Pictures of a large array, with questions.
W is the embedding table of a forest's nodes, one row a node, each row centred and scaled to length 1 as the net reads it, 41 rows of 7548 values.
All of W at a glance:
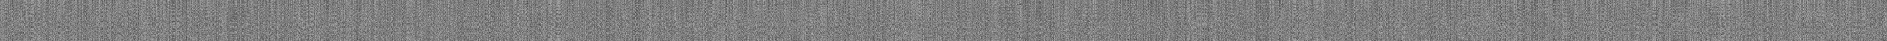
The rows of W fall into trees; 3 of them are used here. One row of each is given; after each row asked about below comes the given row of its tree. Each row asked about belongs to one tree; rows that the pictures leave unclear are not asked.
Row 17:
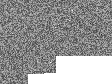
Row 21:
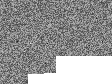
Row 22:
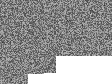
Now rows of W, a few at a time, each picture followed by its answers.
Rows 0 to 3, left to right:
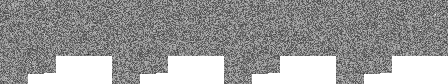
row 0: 21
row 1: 21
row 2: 21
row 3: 21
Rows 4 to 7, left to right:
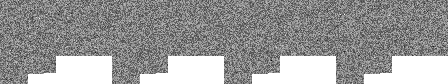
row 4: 22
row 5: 21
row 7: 17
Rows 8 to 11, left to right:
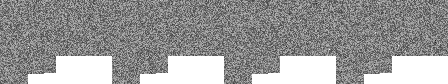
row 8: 21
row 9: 21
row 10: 17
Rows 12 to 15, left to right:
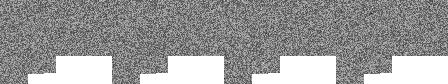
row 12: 21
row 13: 17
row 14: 17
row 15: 21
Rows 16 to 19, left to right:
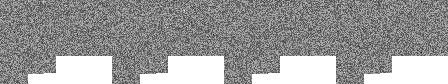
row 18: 17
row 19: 17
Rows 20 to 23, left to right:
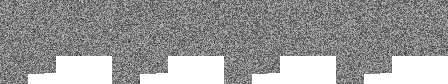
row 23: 17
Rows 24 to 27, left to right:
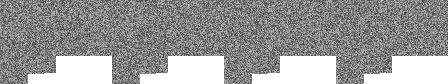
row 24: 17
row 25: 17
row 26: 22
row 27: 22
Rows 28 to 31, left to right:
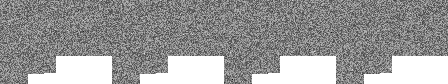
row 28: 21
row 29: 21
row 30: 17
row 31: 21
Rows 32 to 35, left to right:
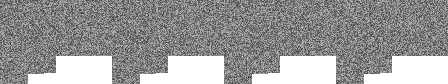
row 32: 22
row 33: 22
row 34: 17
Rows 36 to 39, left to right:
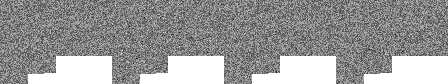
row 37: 22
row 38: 21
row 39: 21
